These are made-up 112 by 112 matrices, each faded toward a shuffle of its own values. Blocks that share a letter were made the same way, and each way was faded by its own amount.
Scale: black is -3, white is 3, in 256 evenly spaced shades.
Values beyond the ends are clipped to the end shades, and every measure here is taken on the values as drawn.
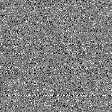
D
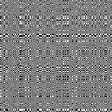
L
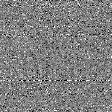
D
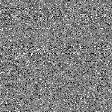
D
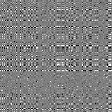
L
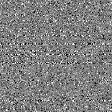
D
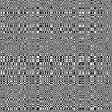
L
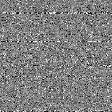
D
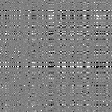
L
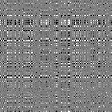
L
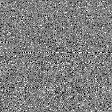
D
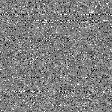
D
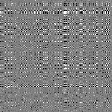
L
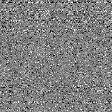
D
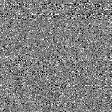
D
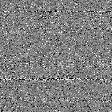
D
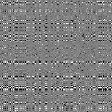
L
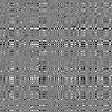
L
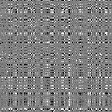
L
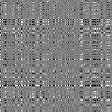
L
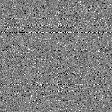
D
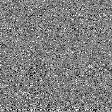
D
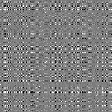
L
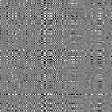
L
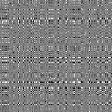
L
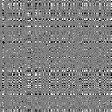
L
